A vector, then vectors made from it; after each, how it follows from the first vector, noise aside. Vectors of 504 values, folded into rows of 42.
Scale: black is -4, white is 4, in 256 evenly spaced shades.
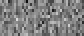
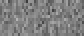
shrunk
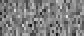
reversed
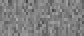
shrunk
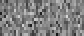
reversed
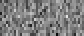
reversed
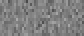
shrunk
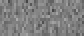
shrunk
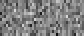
reversed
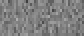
shrunk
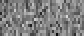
reversed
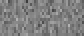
shrunk
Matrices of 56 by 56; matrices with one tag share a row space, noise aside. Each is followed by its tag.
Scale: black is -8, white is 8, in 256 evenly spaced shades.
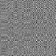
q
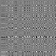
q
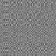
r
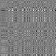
q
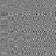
q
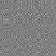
r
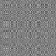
r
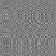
r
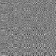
q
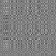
r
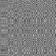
q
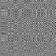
q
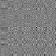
q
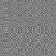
r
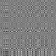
r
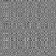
r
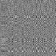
q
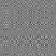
r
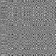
q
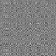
r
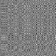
q
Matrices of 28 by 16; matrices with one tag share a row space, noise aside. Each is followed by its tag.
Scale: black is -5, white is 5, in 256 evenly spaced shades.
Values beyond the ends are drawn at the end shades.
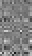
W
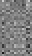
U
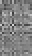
W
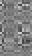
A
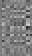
U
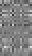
W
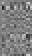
U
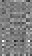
U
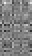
W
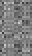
A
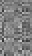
A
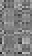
A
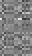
A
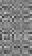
W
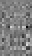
U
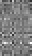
W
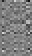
U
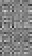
W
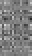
W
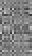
W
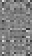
U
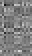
A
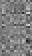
U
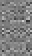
U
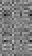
W
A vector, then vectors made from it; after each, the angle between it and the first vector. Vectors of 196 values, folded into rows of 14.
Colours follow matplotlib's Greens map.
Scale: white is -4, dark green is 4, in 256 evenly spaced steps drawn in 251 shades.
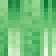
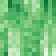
nearly parallel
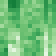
nearly parallel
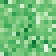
orthogonal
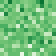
orthogonal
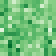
partly opposed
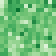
partly aligned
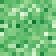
orthogonal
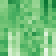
nearly parallel
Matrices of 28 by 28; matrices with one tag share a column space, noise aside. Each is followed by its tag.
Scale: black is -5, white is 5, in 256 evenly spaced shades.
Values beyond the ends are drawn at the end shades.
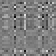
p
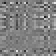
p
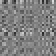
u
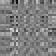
u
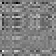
p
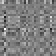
u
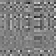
p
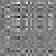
p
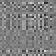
p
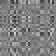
u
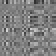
u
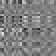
u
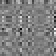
u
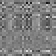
p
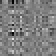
u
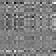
p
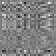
p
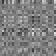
u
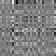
u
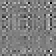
p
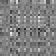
u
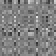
u
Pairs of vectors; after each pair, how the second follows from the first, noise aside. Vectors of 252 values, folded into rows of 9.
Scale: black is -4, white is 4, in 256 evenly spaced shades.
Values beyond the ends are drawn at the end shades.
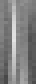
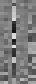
sign-scrambled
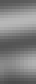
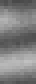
reversed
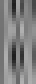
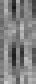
copied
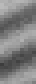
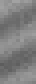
shrunk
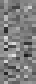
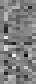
sign-scrambled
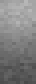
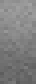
shrunk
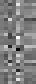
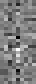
sign-scrambled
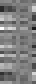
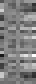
reversed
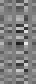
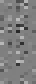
partly zeroed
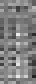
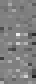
partly zeroed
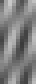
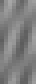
shrunk
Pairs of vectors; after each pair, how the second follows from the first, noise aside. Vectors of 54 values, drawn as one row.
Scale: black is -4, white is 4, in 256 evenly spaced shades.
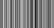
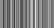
negated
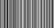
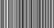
negated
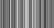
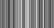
reversed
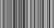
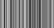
reversed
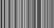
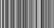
negated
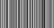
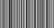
reversed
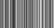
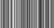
reversed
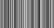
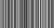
sign-scrambled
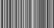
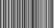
negated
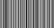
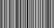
reversed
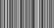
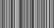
reversed
